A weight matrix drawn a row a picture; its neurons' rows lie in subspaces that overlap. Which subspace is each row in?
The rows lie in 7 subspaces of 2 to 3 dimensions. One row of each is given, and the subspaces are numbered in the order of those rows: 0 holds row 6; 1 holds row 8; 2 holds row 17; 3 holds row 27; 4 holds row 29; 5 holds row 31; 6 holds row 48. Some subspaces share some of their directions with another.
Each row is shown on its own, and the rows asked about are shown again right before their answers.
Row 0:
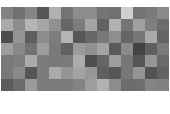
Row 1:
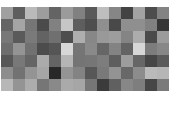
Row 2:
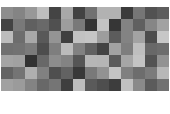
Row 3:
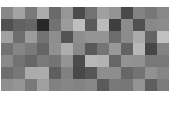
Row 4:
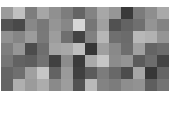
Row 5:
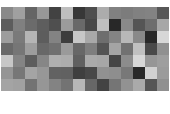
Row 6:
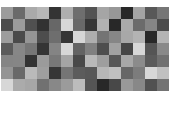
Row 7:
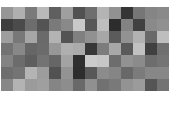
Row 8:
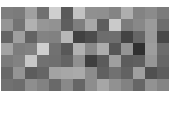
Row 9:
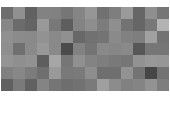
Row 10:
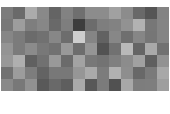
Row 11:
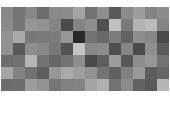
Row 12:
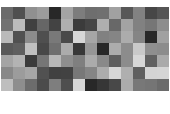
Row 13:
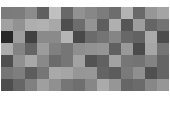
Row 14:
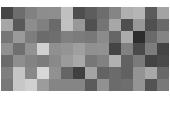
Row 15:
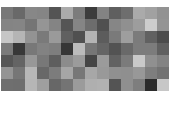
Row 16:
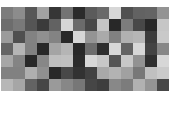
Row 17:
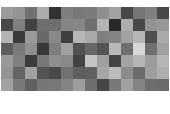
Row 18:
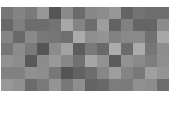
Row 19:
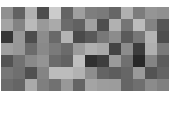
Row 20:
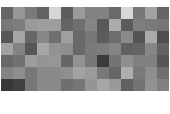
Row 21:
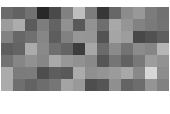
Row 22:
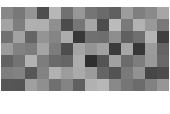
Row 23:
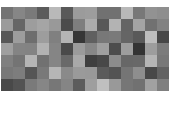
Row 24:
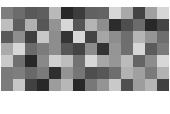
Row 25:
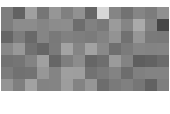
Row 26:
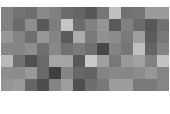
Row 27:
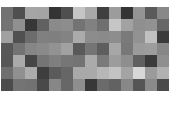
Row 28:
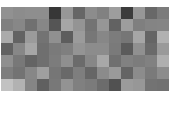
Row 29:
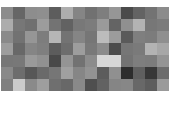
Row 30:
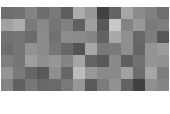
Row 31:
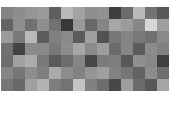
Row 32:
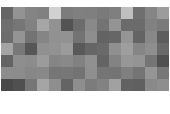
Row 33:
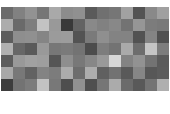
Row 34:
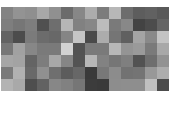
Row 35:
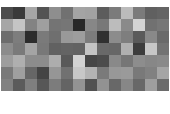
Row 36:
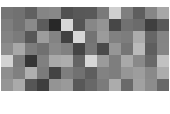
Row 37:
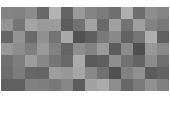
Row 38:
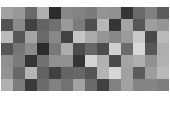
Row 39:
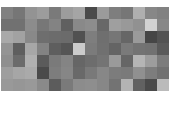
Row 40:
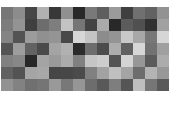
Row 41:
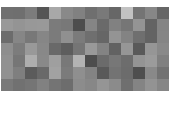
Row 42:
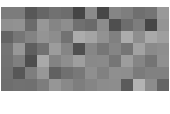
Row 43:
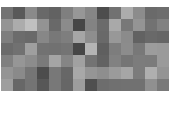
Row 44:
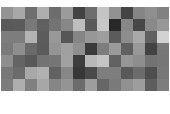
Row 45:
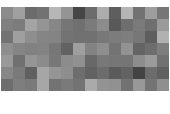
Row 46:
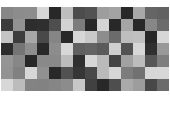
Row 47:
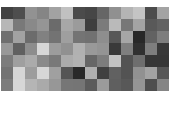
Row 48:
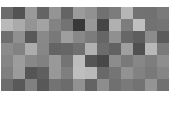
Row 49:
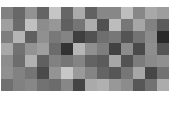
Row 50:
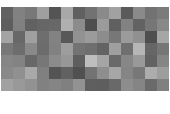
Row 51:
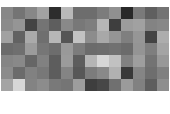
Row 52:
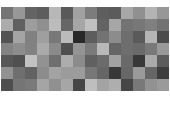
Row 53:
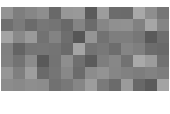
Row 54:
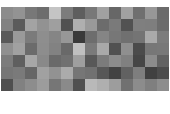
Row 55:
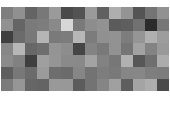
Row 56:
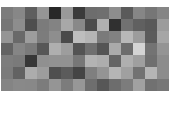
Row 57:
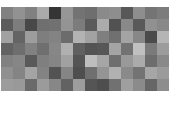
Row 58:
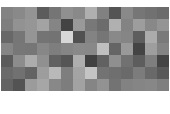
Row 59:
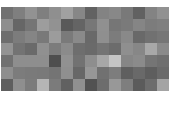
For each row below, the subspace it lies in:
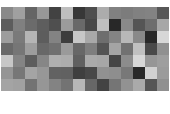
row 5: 3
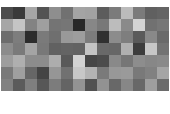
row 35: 6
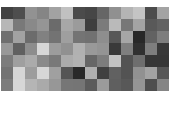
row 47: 2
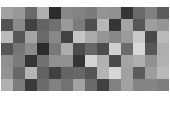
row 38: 2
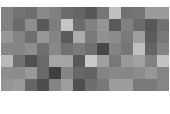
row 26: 5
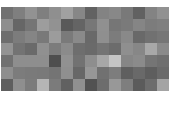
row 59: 4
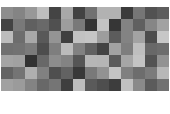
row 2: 6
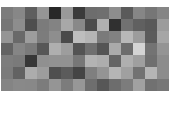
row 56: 1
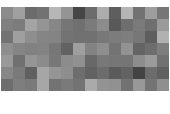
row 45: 3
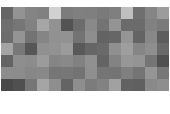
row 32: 4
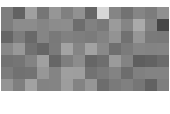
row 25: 0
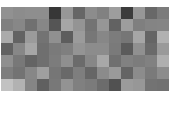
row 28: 4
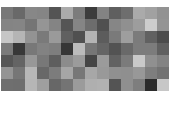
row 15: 1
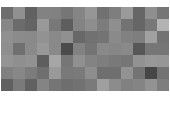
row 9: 0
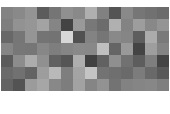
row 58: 5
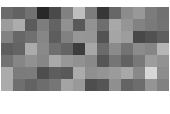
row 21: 6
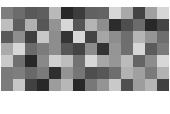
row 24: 5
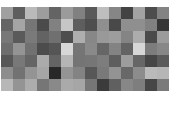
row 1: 0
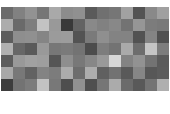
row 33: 4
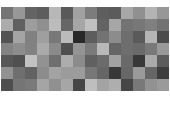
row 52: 6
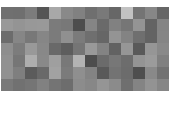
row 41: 3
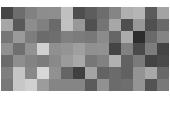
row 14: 2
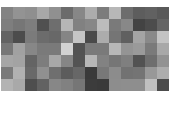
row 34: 1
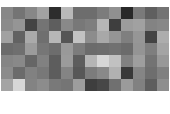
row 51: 4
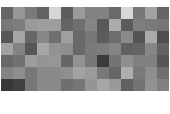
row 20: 4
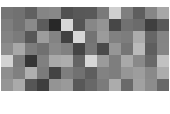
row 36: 5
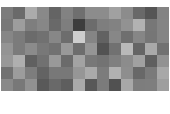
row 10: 6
